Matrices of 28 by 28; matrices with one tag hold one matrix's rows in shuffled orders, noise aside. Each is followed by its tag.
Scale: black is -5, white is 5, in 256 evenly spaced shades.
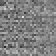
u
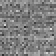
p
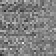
u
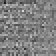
u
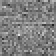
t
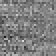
u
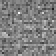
t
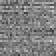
p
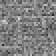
t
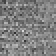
u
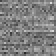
p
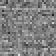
t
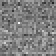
t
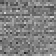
p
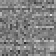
p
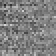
u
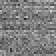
p
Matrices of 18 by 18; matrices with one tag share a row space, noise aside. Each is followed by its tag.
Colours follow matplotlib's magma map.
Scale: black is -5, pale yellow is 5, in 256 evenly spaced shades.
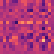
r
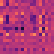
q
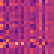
q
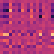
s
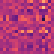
r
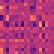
q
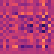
r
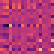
s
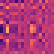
q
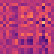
r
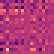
q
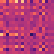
q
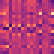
s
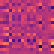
s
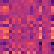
s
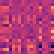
s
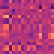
s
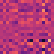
r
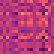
r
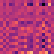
r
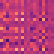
q
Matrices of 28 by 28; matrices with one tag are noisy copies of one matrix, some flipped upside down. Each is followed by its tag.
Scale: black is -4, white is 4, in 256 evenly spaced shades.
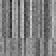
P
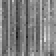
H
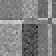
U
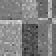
U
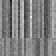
P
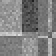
U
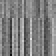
P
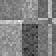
U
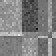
U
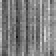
H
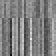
P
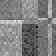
U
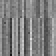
P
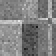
U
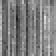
H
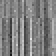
P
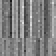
P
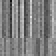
P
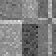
U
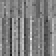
P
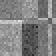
U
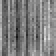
H
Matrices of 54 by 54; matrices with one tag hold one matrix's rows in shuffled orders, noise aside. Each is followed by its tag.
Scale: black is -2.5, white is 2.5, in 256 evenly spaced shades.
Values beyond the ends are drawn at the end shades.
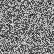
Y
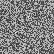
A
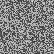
A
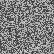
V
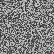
V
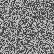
A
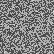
V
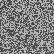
V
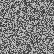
A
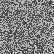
Y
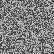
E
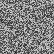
V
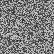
E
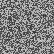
V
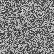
Y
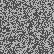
E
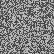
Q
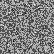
E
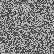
Y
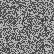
E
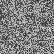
Q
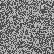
Q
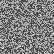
Y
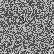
Y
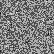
V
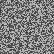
V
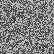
E
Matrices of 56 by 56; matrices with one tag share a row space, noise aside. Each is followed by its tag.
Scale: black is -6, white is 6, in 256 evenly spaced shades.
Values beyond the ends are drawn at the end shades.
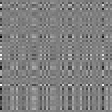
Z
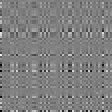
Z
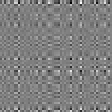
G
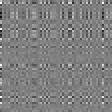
Z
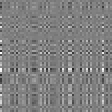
Z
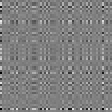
Z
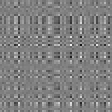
G
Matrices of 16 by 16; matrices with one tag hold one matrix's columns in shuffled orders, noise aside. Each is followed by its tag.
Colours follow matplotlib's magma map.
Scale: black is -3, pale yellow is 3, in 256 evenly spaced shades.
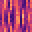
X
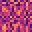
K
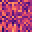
K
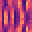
X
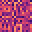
K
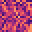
K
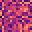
K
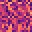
K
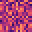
K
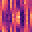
X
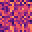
K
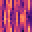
X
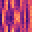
X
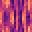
X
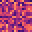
K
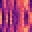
X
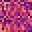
K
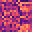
K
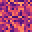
K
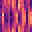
X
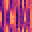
X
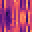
X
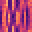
X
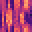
X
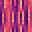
X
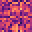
K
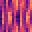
X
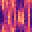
X
